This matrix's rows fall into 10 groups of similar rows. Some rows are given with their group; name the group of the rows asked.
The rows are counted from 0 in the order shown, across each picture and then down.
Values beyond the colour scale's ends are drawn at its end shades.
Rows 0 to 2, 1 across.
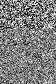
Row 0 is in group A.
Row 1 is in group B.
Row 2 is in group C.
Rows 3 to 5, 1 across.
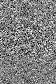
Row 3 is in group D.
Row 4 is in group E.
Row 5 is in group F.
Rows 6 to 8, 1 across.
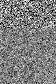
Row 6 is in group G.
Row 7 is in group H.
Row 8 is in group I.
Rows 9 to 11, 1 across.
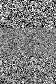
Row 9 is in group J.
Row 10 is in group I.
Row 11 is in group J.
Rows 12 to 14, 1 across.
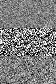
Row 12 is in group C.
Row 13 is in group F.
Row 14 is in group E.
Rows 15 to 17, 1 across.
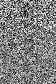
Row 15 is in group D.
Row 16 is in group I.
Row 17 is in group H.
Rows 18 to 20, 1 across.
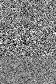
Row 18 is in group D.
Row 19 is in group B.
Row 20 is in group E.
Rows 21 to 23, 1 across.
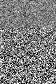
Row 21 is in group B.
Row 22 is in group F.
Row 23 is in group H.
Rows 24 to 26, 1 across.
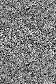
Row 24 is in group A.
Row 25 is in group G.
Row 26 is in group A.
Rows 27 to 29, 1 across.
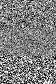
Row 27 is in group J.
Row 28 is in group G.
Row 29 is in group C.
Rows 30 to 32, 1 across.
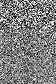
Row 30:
H
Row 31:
F
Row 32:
D
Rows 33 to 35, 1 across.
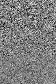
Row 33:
A
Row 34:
G
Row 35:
A
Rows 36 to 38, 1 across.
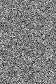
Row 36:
J
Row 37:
J
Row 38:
I
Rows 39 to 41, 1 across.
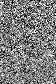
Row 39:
F
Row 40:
A
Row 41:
B
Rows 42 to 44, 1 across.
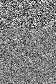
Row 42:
H
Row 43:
B
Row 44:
G
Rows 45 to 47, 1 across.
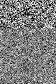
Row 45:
A
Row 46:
H
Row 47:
D
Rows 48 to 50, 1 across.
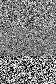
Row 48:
I
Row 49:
J
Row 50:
E
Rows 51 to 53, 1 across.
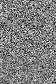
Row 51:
J
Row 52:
G
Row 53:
H
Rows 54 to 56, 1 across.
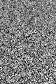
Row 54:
I
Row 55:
A
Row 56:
E
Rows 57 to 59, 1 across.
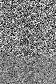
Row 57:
F
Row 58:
D
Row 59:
I
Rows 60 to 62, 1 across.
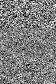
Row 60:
B
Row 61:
J
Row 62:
A
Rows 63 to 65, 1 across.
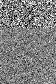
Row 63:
I
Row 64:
F
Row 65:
E
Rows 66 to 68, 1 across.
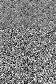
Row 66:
D
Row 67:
F
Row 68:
D
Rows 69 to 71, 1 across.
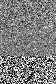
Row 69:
E
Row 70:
F
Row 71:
I
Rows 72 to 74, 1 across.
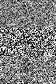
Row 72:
E
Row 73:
A
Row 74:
D
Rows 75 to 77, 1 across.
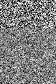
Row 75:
E
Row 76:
A
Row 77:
B
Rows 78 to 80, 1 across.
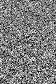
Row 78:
G
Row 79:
A
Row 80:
H
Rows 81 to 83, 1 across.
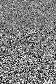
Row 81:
J
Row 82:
A
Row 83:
C
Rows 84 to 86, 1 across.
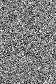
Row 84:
I
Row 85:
F
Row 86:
C
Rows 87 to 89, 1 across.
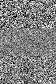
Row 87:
B
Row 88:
G
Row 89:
D
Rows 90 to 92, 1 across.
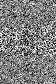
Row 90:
B
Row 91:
D
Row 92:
A
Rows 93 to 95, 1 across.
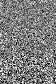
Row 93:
H
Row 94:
J
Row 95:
J
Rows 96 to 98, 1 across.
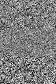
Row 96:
A
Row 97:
G
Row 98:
A
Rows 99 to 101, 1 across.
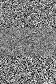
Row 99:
F
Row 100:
A
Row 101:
E
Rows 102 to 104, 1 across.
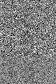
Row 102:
F
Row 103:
D
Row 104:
I
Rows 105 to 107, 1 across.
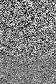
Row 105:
E
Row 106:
H
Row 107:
H
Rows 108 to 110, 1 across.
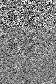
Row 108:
I
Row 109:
I
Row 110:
B
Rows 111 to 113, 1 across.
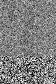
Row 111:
I
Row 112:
D
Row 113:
A
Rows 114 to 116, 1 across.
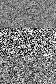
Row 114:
A
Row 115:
E
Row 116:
I
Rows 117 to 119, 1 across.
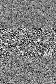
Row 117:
J
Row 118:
C
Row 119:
G
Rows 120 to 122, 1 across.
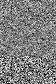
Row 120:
G
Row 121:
H
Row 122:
G
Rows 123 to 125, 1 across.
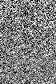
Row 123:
D
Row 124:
E
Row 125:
B
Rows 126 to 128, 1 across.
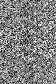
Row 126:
D
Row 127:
D
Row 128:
I
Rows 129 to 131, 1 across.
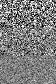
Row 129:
J
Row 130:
J
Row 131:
E
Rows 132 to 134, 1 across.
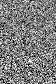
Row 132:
J
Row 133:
B
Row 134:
G
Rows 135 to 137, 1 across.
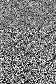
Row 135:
G
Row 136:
F
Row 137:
F
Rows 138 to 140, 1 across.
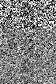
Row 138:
D
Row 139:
I
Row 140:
D
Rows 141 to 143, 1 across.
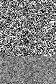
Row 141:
H
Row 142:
D
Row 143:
I
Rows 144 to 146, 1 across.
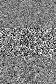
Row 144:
C
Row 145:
D
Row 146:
I
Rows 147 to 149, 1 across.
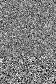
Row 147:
C
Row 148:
J
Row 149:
H
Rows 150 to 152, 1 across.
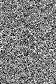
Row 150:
F
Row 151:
D
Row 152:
E
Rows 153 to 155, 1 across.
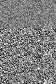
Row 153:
C
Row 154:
C
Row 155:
C
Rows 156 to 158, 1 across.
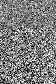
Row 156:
J
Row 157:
E
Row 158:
A
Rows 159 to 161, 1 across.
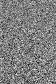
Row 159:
H
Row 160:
I
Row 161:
F
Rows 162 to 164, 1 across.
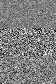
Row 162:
H
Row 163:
C
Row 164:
B
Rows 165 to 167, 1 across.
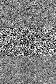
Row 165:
A
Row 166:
D
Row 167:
D
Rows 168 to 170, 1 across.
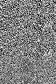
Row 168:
C
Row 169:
C
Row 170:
D
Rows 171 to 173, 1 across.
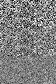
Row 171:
D
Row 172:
D
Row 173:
E
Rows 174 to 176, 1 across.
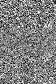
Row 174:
C
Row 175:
A
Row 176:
D
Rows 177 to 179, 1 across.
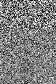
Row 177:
H
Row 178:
G
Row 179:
D
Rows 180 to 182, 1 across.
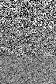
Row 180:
D
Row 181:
A
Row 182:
E
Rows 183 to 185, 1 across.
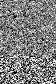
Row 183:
B
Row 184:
H
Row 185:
B
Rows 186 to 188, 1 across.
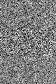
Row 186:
E
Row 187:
E
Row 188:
I
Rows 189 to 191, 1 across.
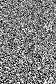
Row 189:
C
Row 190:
I
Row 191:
C
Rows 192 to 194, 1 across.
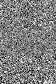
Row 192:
D
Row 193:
J
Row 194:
C
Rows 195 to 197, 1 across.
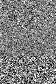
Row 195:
I
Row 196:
J
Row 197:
H
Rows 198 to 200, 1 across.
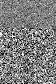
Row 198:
F
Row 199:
J
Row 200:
D
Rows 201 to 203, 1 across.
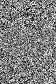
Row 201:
A
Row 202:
C
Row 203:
E
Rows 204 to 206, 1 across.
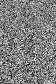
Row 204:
B
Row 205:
I
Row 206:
A
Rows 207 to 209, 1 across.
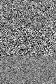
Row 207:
J
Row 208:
E
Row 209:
B
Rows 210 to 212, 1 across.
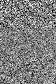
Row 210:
G
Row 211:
E
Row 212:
A
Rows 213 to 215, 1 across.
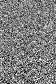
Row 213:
C
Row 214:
F
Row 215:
F
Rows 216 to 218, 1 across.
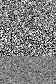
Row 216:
I
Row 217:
G
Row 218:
G
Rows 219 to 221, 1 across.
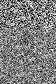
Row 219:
E
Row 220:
D
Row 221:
H
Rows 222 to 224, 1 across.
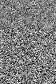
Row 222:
A
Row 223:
F
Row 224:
H
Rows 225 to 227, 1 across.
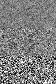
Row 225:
A
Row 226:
I
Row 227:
C
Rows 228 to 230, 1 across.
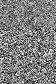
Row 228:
I
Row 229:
C
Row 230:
F
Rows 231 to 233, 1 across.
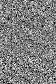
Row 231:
J
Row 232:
G
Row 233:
G
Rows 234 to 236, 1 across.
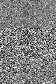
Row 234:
D
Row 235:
D
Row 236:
B
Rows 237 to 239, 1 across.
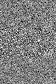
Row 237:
E
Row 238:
C
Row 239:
G
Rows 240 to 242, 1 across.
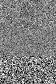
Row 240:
D
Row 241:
G
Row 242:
J
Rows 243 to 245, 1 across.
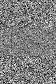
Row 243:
E
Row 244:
G
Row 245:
G
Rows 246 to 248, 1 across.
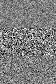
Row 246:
H
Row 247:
J
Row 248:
G
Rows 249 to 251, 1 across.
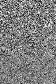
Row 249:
C
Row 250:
A
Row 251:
A
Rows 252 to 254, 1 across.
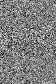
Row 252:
B
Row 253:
J
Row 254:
B
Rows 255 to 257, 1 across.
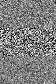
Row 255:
C
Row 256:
G
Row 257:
A
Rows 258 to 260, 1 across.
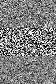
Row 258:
C
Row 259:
G
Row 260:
A
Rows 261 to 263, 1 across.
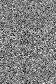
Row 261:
J
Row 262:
D
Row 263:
B
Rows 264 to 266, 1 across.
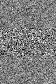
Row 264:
A
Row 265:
J
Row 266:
E
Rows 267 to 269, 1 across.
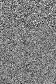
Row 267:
F
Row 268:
B
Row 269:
A
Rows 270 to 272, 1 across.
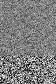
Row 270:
F
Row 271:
A
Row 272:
A
